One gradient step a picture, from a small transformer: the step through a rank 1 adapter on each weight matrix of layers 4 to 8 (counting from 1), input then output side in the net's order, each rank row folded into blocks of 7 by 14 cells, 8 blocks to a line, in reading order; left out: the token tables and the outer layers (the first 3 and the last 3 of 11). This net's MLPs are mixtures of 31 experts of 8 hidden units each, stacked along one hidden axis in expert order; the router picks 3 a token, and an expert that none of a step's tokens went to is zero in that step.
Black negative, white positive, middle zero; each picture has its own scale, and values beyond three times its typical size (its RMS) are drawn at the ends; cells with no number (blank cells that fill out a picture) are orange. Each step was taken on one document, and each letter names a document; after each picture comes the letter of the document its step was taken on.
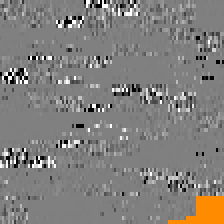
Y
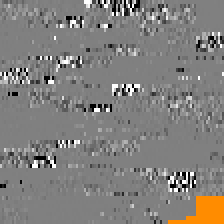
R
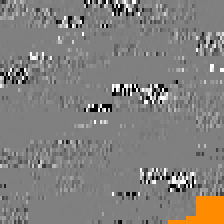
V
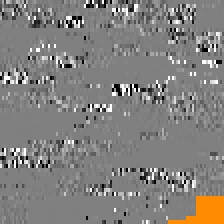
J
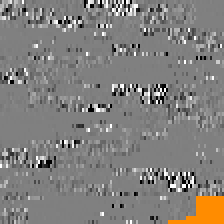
Y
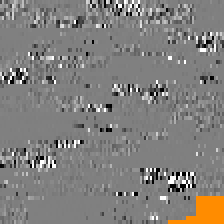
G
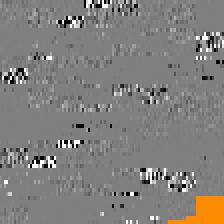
Y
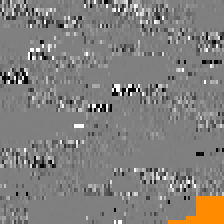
J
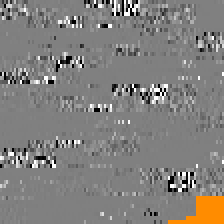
R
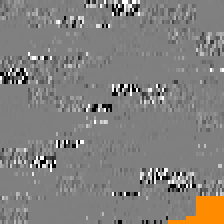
V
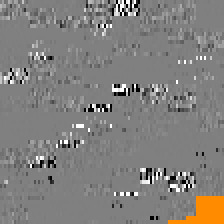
Y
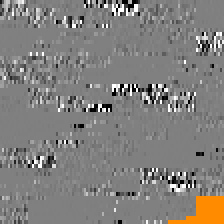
V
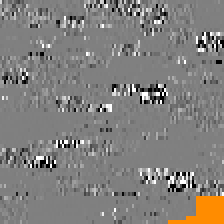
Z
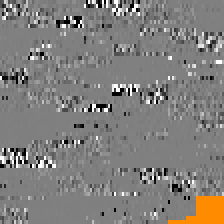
Z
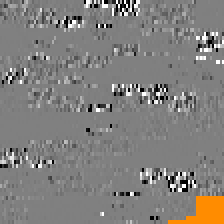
Y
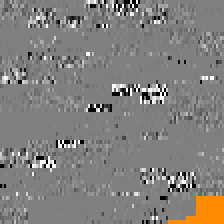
G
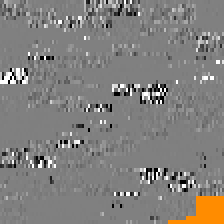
Y
